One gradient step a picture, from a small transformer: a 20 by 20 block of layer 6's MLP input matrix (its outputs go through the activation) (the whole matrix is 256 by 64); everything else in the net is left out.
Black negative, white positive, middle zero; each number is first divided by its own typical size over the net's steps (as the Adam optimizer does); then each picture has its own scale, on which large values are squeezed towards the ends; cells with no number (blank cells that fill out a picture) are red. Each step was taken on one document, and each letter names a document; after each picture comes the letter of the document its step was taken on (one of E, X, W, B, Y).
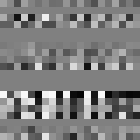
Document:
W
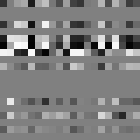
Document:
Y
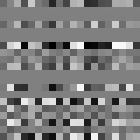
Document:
W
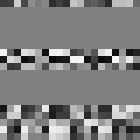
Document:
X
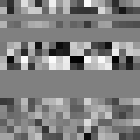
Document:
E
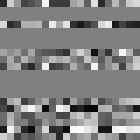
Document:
X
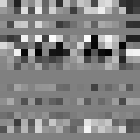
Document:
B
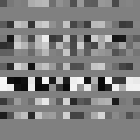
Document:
Y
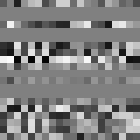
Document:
X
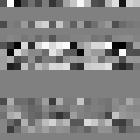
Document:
E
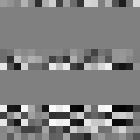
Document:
X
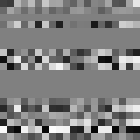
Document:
X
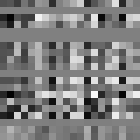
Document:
W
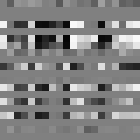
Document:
Y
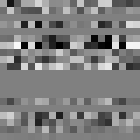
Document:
B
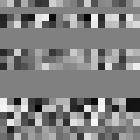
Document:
W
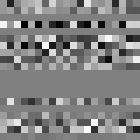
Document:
B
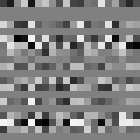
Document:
Y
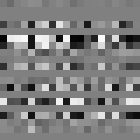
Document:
Y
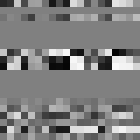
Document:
X
